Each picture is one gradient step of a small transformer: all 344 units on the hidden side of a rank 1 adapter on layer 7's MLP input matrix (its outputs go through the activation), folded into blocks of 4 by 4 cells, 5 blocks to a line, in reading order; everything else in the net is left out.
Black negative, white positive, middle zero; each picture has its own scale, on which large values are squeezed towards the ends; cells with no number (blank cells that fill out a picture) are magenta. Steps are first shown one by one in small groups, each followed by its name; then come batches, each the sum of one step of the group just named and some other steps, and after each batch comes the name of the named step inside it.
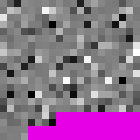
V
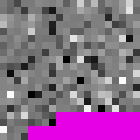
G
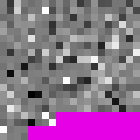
G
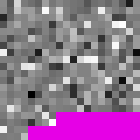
V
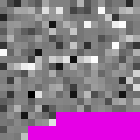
V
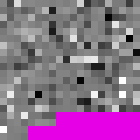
G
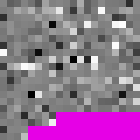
V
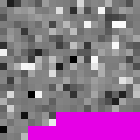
V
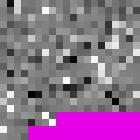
G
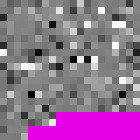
G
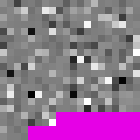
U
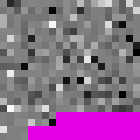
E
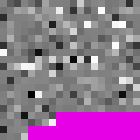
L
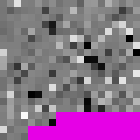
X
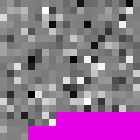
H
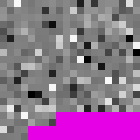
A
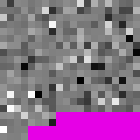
E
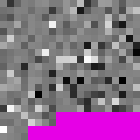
E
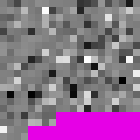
H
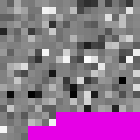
H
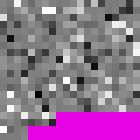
X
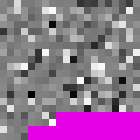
H
